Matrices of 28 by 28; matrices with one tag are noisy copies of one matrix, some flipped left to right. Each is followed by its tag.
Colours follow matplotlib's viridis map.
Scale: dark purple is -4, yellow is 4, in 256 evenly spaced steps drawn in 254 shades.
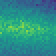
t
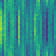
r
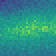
t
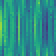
r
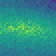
t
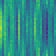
r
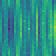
r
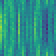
r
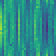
r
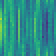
r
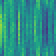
r
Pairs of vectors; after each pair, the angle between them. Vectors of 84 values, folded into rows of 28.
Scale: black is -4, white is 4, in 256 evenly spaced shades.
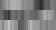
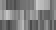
nearly opposite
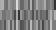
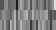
nearly opposite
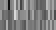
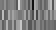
orthogonal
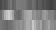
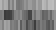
nearly opposite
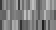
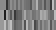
orthogonal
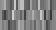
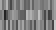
partly aligned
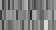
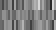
orthogonal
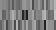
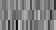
partly opposed
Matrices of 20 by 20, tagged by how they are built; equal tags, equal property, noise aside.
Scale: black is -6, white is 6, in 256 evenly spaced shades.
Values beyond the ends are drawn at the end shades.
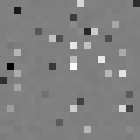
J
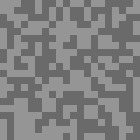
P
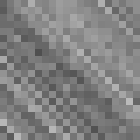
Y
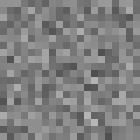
P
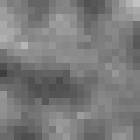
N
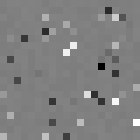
J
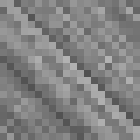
Y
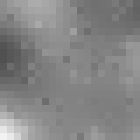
N
